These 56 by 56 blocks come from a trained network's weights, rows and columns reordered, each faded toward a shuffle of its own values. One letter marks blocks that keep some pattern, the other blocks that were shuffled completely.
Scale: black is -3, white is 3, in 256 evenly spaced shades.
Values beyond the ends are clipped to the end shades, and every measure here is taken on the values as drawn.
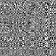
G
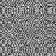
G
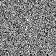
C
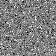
C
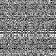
G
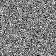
C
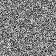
C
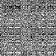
G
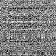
G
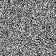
C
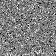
C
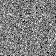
C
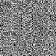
G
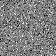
C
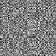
G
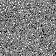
C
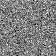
C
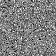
C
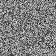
C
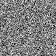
C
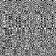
G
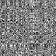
G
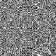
G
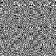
G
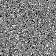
C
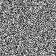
C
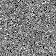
C
